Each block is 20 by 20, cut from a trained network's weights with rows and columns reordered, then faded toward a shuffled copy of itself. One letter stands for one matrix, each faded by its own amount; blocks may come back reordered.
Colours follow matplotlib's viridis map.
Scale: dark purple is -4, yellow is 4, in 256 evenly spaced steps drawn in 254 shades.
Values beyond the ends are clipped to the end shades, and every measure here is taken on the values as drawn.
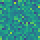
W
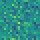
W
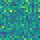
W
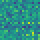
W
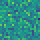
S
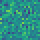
W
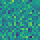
W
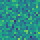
S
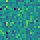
W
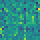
W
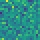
W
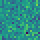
S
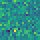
W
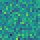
S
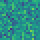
S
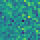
W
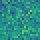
S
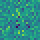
W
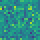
W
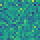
W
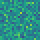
S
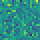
W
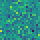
S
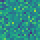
W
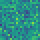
S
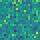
S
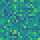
S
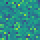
S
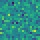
S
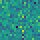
W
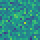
S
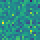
W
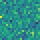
S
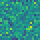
S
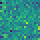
W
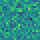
S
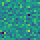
W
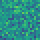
S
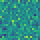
W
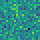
S
